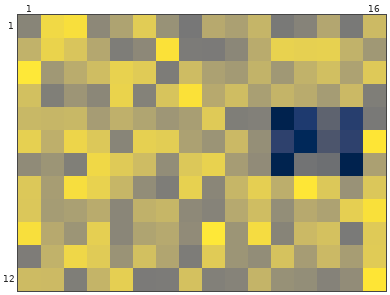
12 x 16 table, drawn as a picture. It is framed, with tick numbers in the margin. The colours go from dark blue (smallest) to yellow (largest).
Histogram: skewed, a long tail of low values. Average level on the scale: 70%. Roughest part: middle right. Odd patch: lower, in the middle right. Ninth with the lowest average: middle right. Mirror symmetry: none.
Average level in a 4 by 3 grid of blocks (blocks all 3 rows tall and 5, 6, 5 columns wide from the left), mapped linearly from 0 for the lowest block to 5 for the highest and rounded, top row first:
544 / 540 / 543 / 544
